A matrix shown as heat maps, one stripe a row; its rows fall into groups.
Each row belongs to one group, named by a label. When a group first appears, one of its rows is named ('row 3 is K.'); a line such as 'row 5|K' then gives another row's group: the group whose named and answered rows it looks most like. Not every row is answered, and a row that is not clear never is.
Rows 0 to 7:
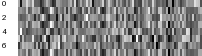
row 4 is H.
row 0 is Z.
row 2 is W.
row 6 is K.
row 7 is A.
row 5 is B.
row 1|A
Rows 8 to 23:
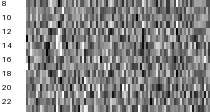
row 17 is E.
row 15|K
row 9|B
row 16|Z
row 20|Z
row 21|B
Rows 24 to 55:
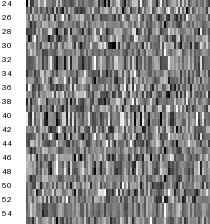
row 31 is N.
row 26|B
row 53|N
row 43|W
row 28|W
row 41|E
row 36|H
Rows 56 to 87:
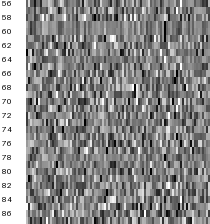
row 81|Z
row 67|Z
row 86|B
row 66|A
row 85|E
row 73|K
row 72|H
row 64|N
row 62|W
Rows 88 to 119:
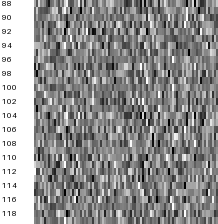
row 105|E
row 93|B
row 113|W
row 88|E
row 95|Z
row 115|W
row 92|K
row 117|N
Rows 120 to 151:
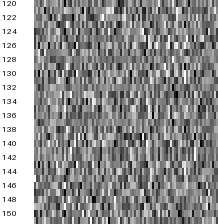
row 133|B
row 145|E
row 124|W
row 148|K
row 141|B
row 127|Z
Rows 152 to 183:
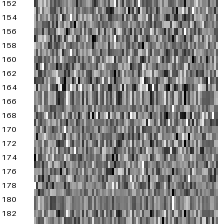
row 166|A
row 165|A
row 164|B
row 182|A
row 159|B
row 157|K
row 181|N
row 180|N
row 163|W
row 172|A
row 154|B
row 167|N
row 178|E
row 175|W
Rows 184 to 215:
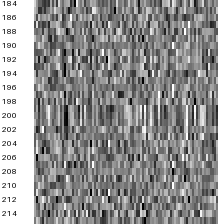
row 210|N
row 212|Z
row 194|B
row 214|K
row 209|A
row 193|W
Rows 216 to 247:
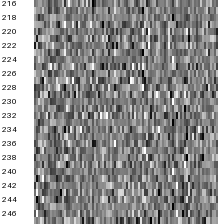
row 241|Z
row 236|K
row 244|Z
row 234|B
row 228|W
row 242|H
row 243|H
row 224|N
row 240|N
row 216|K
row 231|A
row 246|H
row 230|N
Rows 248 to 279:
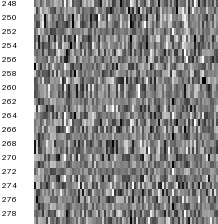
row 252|N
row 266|A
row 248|B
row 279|Z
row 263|E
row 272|N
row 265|B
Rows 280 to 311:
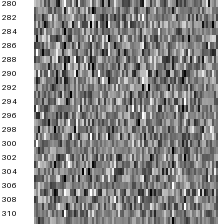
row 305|W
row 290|B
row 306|N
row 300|H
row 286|W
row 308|K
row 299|Z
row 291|Z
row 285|Z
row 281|K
